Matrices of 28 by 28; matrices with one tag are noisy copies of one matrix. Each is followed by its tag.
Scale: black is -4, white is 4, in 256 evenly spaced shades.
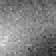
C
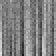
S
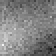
C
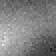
C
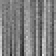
S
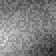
C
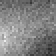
C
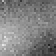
C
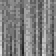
S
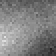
C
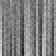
S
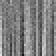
S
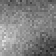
C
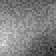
C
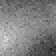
C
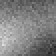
C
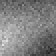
C
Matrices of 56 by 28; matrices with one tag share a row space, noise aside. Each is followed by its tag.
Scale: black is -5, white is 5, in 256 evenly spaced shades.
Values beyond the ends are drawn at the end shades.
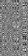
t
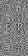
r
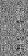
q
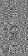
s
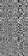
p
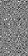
r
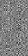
r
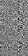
p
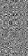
s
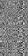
p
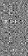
s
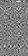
r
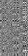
t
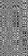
t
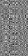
s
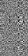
p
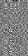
s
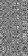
t
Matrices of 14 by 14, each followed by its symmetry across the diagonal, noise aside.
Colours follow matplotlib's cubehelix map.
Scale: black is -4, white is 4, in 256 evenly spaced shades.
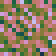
antisymmetric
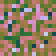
antisymmetric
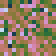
antisymmetric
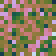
symmetric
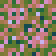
symmetric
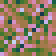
antisymmetric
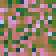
antisymmetric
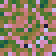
symmetric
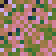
symmetric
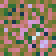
symmetric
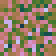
antisymmetric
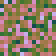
antisymmetric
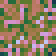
symmetric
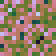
symmetric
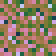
antisymmetric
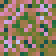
symmetric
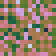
antisymmetric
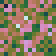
symmetric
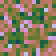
symmetric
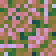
symmetric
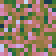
antisymmetric
